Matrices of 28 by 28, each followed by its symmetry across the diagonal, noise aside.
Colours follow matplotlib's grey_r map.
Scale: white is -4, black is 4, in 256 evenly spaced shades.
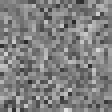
neither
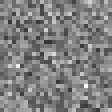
neither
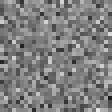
antisymmetric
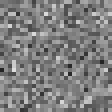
neither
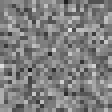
antisymmetric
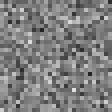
antisymmetric
